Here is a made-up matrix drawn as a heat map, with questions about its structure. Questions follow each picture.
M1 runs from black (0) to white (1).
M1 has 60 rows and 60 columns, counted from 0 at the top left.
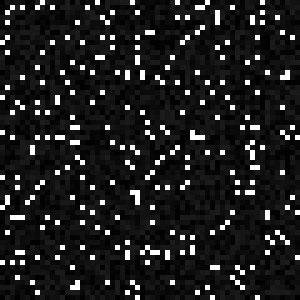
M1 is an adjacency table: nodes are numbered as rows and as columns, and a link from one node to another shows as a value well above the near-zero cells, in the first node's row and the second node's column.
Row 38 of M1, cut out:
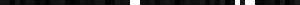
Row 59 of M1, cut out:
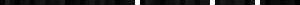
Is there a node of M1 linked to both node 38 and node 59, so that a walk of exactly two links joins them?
yes
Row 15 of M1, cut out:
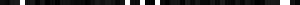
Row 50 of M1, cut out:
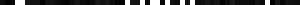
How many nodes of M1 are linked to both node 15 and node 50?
4
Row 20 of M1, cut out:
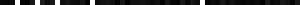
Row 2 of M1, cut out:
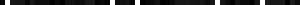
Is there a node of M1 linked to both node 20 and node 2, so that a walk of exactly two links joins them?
no
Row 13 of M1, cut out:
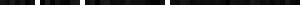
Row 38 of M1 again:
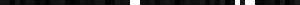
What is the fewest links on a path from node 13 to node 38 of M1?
3
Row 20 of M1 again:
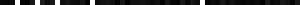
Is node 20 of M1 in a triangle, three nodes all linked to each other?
no
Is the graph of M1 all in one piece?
yes
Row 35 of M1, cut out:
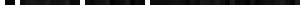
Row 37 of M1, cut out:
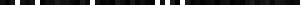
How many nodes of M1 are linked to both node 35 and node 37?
1
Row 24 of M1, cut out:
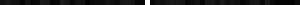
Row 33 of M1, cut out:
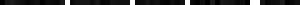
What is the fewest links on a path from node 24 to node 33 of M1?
3
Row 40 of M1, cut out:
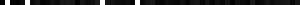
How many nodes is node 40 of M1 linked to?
4
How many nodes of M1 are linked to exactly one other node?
4
